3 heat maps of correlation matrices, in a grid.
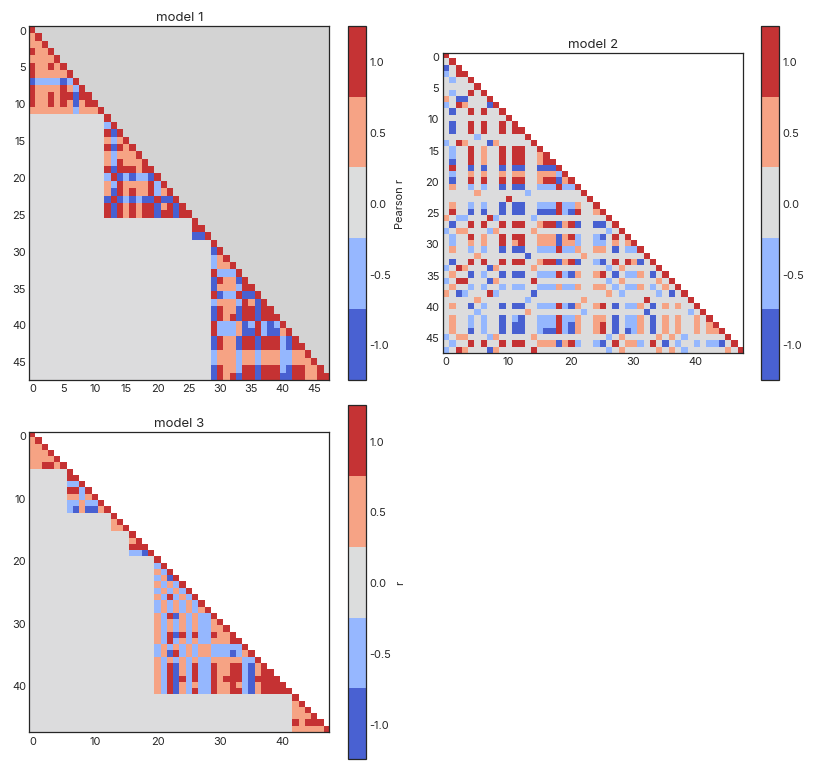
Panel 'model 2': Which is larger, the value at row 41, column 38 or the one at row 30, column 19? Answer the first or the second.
the second
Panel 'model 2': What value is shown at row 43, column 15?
-0.5
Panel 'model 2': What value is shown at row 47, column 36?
0.5
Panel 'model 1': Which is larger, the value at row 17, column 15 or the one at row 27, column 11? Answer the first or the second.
the first
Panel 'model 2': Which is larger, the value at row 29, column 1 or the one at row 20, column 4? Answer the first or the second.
the second
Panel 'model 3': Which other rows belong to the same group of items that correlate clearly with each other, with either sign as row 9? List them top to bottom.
6, 7, 8, 10, 11, 12
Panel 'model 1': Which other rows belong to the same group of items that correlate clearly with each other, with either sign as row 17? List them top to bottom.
12, 13, 14, 15, 16, 18, 19, 20, 21, 22, 23, 24, 25
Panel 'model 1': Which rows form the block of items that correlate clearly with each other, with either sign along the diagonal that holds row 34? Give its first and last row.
29 to 47
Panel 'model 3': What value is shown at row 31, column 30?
0.5
